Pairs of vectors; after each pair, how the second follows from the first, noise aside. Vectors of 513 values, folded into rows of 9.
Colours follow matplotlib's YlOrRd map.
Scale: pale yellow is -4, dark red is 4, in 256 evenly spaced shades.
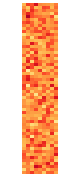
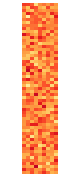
sign-scrambled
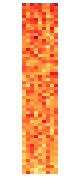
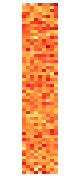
sign-scrambled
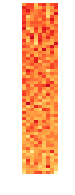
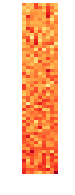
negated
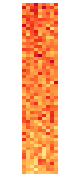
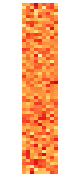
sign-scrambled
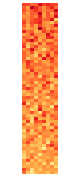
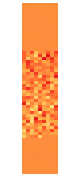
partly zeroed
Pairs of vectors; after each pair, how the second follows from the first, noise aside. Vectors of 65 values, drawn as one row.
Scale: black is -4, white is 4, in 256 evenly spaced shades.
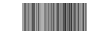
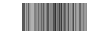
wrapped around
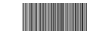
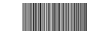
wrapped around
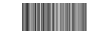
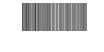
partly zeroed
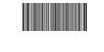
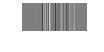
partly zeroed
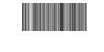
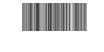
wrapped around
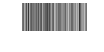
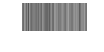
shrunk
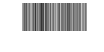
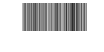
wrapped around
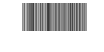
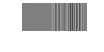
partly zeroed
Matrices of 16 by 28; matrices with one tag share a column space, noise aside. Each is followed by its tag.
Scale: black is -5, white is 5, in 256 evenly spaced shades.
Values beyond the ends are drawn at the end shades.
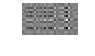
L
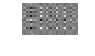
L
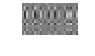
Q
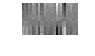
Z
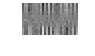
Z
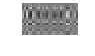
Q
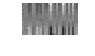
Z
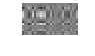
Q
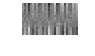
Z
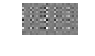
L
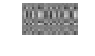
Q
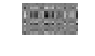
Q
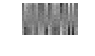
Z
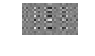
L
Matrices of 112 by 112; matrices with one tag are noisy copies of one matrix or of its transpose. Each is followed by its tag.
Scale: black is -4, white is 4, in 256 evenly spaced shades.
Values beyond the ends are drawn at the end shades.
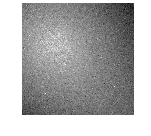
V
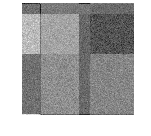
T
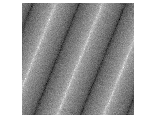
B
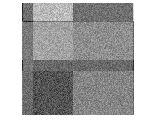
T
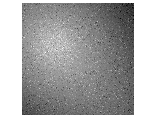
V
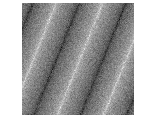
B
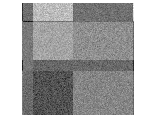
T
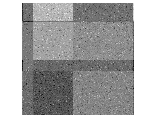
T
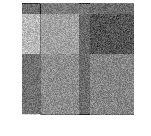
T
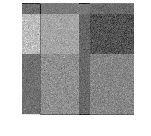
T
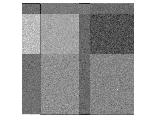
T
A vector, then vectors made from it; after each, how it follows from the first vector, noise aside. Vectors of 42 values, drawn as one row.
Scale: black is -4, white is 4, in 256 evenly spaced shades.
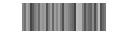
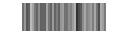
negated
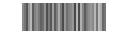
sign-scrambled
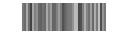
sign-scrambled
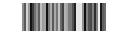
scaled up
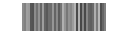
sign-scrambled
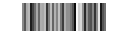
scaled up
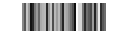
scaled up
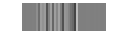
partly zeroed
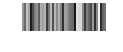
scaled up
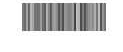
sign-scrambled
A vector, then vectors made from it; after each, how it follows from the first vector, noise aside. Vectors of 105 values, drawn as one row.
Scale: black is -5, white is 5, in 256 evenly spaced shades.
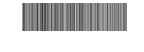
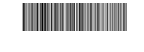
scaled up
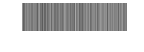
shrunk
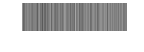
shrunk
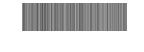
shrunk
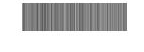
shrunk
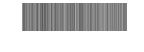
shrunk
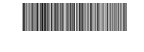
scaled up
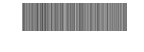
shrunk
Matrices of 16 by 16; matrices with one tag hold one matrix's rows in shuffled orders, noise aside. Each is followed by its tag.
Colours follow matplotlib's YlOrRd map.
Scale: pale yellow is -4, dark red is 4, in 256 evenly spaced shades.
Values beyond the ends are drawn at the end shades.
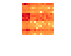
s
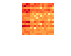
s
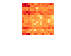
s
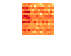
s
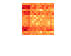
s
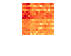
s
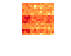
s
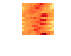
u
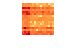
s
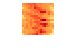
u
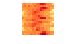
u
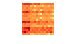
s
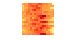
u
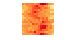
u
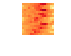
u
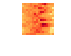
u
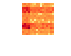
s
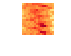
u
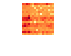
s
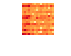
s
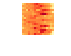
u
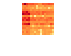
s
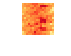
u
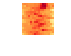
u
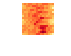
u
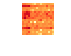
s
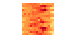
u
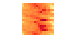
u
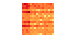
s
